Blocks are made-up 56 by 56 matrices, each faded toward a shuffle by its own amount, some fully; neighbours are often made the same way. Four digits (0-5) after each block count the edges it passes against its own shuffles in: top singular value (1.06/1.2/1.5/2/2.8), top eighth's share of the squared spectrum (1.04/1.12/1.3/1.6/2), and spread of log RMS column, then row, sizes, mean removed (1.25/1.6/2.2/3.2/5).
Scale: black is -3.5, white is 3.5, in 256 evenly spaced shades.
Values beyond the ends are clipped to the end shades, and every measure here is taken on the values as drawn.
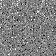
3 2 0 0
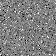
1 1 0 0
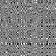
4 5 3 3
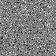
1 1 0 0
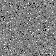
1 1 0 0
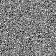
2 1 0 0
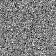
0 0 0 0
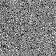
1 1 0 0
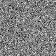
0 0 0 0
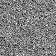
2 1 0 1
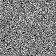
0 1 0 0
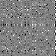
4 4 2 2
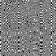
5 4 3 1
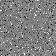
2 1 0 0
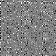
4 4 2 2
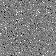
1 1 0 0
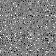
3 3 1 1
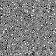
3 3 1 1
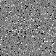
2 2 0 0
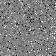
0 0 0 0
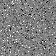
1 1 1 0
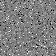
0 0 0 0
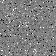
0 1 0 0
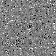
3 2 1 0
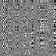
4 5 3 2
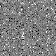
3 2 1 0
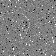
1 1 0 0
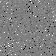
1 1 0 0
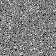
0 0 0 0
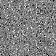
2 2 1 0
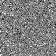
2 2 0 0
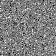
1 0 0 0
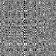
4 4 3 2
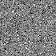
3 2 1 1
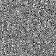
3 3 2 1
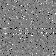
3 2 0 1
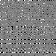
4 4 1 3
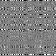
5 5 2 4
